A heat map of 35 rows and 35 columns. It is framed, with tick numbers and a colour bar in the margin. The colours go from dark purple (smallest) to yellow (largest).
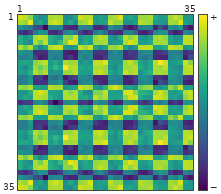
The top and bottom halves mirror each other. No overall slope runs across the table. Horizontal stripes repeat 7 times down the table.
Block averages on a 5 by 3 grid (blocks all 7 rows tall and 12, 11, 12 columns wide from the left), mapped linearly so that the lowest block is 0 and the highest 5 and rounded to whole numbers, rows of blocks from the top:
3 3 3 / 0 0 0 / 5 5 5 / 0 0 0 / 3 3 3
